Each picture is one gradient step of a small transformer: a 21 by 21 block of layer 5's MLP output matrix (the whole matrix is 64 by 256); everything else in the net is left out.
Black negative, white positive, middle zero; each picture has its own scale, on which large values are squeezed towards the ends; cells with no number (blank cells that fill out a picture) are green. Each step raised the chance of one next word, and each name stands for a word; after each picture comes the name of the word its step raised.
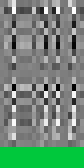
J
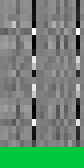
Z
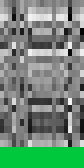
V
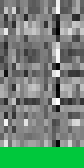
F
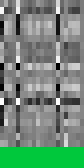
F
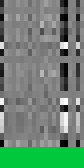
V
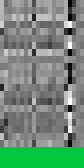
V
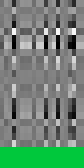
Z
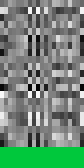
J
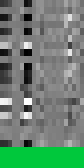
V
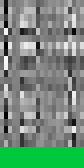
Z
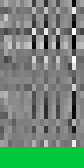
Z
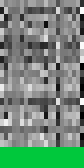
F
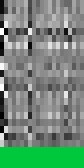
Z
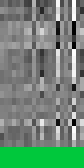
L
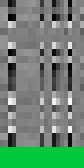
V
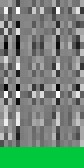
J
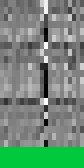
F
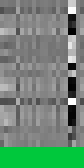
F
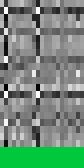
J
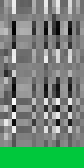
L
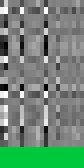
J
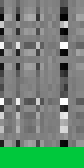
V
